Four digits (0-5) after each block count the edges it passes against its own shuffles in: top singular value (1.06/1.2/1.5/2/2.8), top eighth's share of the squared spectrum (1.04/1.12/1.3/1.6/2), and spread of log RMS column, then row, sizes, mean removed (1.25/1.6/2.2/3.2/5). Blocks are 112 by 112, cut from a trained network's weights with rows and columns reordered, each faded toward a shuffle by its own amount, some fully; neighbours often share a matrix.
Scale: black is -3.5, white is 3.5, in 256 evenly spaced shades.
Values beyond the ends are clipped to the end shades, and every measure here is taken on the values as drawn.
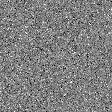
0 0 0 0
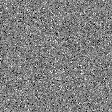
2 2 0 1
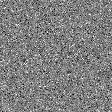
0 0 0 0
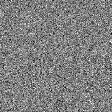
3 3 1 1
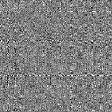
4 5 3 3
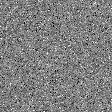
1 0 0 0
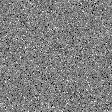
0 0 0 0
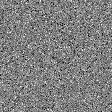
0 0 0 0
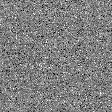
1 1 1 0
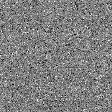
1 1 1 0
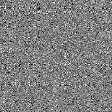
4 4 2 3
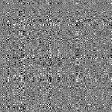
4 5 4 4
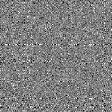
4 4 2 3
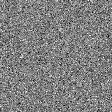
2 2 0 0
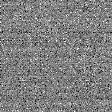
2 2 2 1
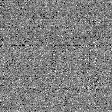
2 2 1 1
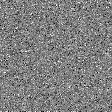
2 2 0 1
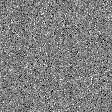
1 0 0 0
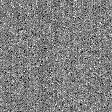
2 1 0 1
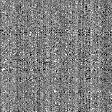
4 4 2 3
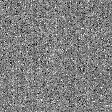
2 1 0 0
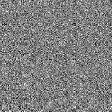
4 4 2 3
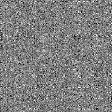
3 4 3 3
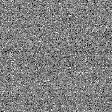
2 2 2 0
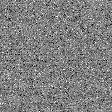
1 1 1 0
